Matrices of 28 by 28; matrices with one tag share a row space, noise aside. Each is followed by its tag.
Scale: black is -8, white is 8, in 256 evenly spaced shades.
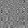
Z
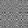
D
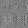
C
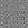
Z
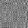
C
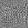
C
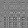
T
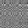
D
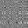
D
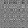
T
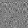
C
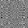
Z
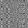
Z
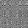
D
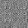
C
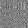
C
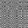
D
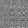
T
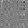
Z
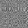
C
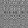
T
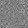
Z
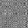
C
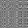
D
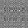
T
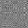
C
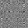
Z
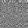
D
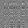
T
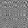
C
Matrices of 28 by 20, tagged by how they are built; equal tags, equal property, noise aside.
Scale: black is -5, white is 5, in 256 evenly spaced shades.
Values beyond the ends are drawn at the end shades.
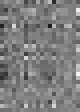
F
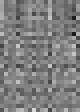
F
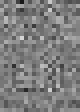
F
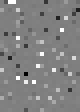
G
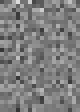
F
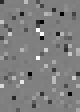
G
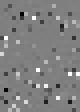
G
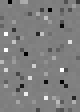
G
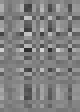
F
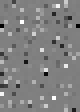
G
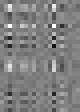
F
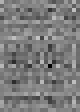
F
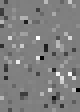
G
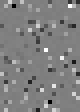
G
